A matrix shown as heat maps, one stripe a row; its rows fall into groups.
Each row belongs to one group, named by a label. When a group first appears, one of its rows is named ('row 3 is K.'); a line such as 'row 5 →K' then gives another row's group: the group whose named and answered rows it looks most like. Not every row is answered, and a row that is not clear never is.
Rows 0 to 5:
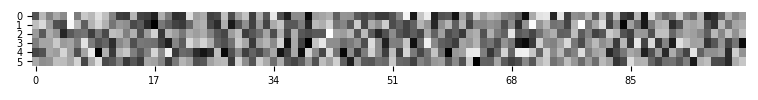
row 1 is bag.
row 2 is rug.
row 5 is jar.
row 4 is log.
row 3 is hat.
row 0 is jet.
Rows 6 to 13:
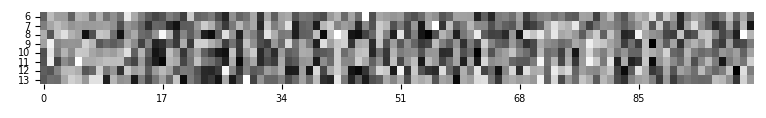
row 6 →bag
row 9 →hat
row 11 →jet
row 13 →log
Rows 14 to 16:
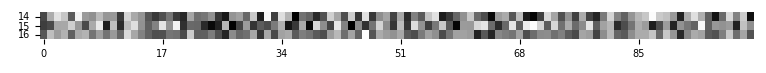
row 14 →bag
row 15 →log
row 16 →bag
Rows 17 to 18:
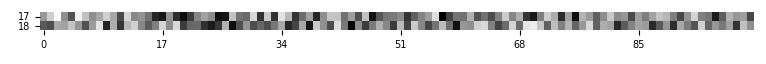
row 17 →bag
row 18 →log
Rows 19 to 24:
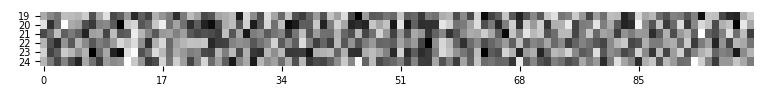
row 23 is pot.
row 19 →jar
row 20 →pot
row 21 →log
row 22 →rug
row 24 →rug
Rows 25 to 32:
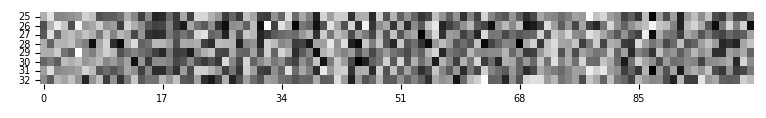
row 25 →hat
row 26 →bag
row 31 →hat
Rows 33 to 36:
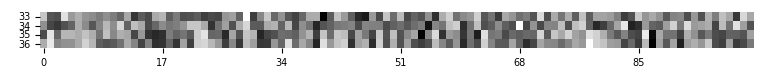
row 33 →pot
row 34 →rug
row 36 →hat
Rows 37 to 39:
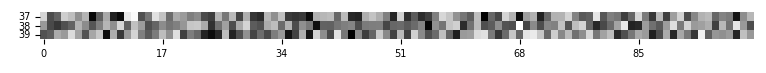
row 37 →pot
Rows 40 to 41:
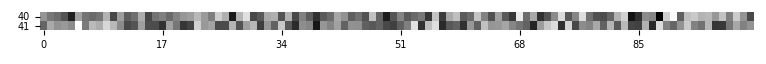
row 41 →jet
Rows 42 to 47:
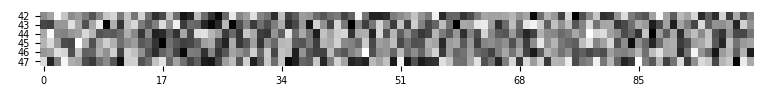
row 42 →jet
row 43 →log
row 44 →hat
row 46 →bag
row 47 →pot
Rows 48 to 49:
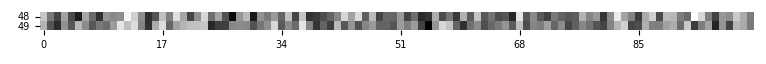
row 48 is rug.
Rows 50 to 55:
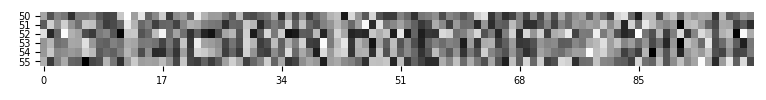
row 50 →rug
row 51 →hat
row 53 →hat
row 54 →hat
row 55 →pot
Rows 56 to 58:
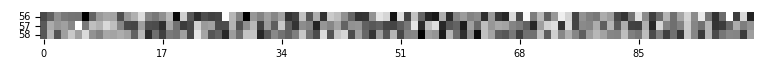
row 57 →jet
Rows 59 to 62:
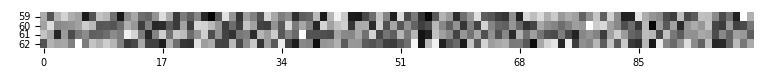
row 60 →hat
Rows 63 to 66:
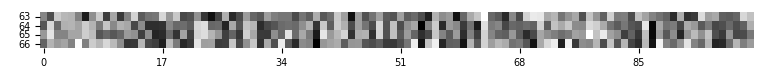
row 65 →hat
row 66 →jet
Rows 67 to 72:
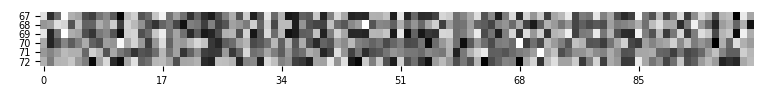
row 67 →pot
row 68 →bag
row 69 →pot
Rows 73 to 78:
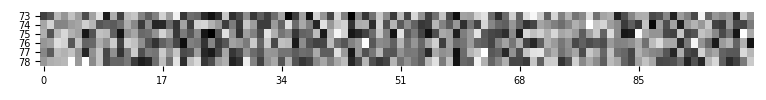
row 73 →log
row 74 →hat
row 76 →bag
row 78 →jar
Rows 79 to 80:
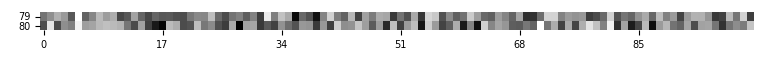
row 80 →jet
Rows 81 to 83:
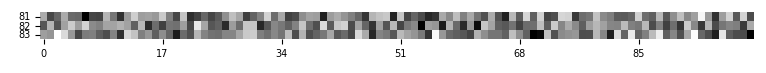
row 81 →pot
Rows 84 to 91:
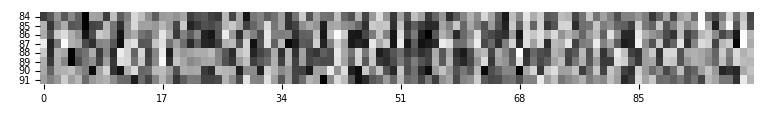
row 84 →log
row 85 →pot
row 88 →rug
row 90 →jar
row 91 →jar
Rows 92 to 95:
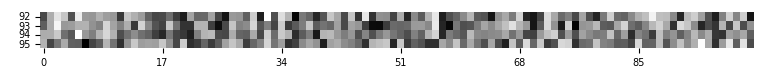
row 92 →bag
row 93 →jet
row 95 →pot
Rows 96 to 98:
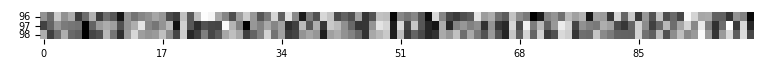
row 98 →pot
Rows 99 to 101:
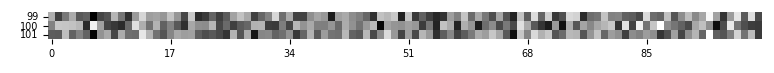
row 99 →pot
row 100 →hat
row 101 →log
